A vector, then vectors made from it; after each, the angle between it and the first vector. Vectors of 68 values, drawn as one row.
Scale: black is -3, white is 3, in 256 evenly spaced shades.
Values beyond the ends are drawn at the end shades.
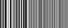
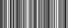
partly aligned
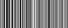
partly opposed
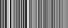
nearly parallel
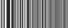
nearly opposite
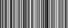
partly aligned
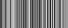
partly aligned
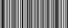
partly opposed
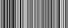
partly opposed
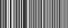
nearly parallel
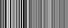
nearly parallel
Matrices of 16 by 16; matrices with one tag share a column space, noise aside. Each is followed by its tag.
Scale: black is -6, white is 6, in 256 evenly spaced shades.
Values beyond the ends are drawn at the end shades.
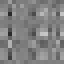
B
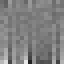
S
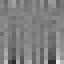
S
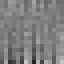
S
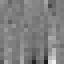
S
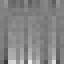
S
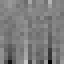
S
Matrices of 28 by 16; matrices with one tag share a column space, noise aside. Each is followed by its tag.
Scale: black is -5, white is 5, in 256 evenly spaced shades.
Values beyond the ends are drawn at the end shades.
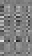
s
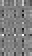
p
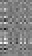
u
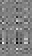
u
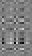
u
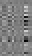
s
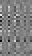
s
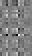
p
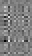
s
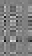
s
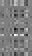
p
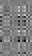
s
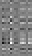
u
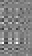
u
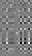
u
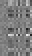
p
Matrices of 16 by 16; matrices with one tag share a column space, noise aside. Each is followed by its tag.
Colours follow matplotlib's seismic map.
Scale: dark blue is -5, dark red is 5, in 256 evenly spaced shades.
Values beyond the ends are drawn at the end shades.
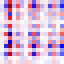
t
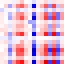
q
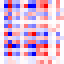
t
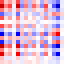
t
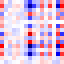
t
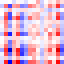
q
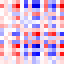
t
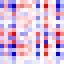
t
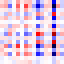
t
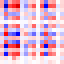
t
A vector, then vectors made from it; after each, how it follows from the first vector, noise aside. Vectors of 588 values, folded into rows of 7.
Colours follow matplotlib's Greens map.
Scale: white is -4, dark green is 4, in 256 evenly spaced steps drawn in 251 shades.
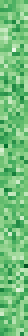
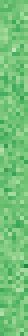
shrunk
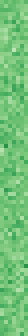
shrunk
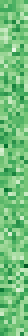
copied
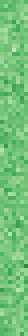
shrunk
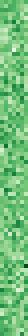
copied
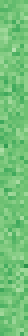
shrunk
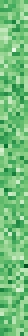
copied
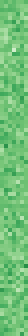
shrunk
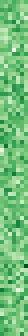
copied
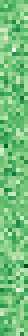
copied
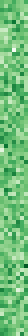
copied
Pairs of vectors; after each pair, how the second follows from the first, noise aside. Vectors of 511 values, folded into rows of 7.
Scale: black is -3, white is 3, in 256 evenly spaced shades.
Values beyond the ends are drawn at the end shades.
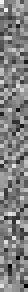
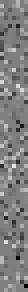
partly zeroed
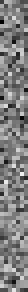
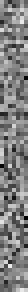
shuffled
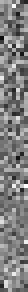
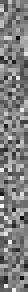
shuffled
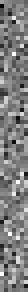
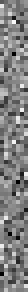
negated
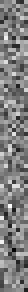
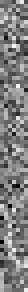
negated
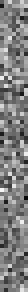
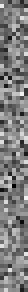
negated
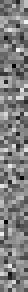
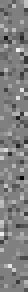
partly zeroed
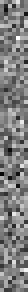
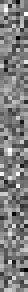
negated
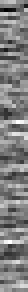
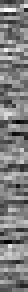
negated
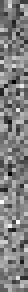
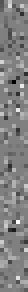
partly zeroed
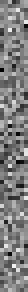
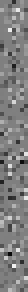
partly zeroed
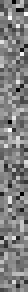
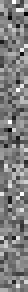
negated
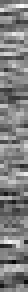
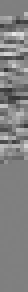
partly zeroed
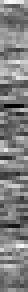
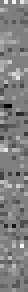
partly zeroed
